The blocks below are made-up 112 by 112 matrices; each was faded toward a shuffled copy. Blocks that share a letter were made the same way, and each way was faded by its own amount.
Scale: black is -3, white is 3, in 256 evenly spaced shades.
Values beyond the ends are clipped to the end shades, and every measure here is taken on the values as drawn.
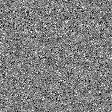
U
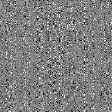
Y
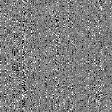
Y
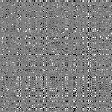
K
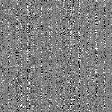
Y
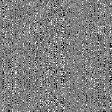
Y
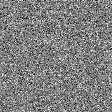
U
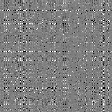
K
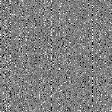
Y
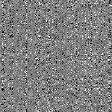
Y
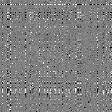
K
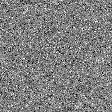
U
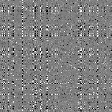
K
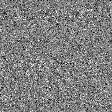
U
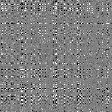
K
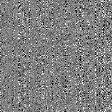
Y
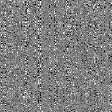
Y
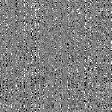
Y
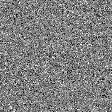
U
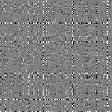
K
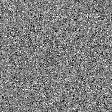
U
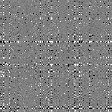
K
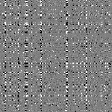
K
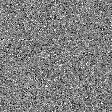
U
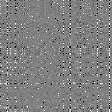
K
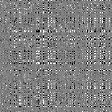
K
